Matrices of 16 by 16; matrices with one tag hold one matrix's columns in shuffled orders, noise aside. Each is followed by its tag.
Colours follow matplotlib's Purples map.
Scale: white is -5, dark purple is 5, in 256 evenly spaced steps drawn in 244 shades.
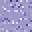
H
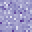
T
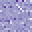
H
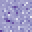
T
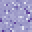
T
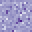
T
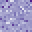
H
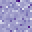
H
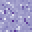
T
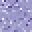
H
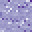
H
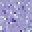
T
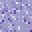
T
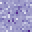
T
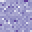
H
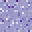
H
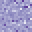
H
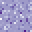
T
